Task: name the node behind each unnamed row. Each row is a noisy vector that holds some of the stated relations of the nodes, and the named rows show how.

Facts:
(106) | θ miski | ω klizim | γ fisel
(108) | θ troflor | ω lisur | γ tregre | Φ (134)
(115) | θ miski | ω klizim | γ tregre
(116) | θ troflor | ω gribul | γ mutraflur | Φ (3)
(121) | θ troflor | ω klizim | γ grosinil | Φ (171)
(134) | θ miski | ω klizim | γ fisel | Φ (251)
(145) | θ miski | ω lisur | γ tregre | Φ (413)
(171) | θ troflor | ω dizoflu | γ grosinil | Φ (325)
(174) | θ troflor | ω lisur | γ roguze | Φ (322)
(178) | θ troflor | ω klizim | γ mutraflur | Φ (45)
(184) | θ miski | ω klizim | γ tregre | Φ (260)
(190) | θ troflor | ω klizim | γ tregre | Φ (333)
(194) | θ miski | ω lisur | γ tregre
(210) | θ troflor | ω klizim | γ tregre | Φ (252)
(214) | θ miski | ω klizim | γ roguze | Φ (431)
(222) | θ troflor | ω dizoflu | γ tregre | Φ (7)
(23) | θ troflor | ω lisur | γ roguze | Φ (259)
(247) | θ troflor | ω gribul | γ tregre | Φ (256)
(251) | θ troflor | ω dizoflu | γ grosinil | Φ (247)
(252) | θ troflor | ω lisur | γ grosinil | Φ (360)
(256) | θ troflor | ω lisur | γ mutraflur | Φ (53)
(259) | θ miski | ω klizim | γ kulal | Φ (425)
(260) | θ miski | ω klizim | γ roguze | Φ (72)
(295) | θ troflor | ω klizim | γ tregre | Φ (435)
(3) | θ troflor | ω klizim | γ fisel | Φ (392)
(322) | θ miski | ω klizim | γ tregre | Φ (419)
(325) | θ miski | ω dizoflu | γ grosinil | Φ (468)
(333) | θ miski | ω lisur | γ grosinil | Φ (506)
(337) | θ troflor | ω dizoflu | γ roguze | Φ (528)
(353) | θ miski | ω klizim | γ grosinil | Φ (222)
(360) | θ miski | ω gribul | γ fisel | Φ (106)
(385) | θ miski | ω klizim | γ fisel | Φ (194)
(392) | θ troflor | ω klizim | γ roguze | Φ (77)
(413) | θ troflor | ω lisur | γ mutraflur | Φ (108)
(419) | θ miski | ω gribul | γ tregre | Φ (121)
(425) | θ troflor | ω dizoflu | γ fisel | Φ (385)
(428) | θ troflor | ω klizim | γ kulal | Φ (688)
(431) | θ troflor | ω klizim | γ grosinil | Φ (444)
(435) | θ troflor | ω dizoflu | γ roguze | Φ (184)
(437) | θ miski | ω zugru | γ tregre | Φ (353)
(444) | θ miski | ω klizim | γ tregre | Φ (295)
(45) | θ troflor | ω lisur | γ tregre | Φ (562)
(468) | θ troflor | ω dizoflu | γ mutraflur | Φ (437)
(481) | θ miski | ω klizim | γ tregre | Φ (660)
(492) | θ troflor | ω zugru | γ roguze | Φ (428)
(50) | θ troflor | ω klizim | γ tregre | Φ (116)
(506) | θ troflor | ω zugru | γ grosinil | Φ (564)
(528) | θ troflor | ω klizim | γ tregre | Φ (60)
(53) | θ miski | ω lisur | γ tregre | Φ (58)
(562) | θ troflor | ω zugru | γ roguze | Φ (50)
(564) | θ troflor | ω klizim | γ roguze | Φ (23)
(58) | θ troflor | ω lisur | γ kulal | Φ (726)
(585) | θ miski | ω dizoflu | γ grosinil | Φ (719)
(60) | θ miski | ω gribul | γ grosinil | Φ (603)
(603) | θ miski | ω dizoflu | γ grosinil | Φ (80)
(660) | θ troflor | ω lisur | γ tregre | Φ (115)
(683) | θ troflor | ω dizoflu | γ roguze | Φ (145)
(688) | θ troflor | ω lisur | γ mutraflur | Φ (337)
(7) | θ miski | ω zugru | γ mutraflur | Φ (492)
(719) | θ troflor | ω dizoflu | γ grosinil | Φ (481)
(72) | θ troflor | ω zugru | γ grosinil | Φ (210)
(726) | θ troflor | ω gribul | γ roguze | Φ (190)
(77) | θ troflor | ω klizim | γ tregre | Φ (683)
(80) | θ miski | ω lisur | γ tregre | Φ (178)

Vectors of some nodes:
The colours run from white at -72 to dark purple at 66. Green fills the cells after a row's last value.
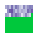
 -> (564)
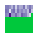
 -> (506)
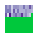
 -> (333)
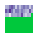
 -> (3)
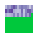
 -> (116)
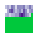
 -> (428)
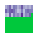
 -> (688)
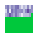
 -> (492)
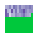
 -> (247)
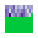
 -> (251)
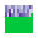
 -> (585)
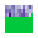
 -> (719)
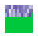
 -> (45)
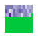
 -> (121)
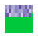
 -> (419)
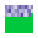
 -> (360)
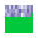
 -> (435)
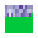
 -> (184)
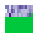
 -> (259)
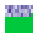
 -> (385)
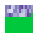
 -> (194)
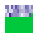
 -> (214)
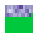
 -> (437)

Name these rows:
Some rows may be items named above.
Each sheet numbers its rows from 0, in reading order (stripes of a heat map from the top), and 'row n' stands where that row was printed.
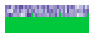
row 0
(194)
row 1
(660)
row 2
(683)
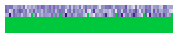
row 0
(121)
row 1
(50)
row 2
(506)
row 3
(106)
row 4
(251)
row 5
(60)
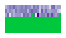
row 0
(50)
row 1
(60)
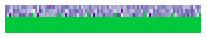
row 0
(603)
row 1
(259)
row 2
(121)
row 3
(325)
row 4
(53)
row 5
(353)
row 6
(431)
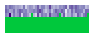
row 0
(171)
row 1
(688)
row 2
(45)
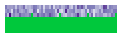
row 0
(325)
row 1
(72)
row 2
(134)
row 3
(210)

